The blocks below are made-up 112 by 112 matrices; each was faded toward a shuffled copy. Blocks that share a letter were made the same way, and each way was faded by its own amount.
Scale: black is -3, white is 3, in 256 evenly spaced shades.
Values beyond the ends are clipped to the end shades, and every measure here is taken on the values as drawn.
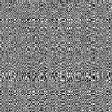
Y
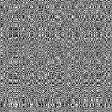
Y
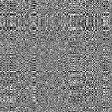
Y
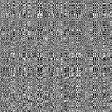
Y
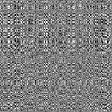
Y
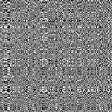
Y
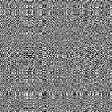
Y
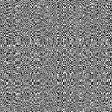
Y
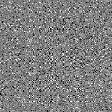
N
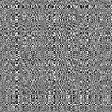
Y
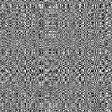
Y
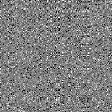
N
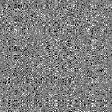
N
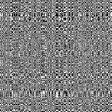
Y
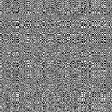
Y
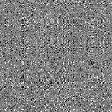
N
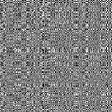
Y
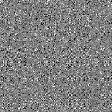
N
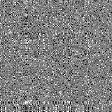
N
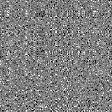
N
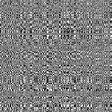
Y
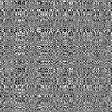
Y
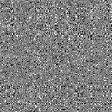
N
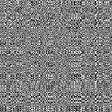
Y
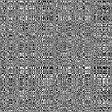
Y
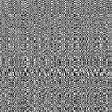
Y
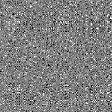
N
